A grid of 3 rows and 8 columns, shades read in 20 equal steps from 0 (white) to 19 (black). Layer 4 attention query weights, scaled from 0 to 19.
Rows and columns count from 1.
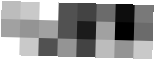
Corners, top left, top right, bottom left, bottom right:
5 10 0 4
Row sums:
75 89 56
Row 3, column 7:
8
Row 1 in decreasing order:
18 14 13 11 10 5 4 0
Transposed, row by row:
5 7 0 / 4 8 4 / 0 7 13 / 13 13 8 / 14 17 14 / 11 7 5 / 18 19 8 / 10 11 4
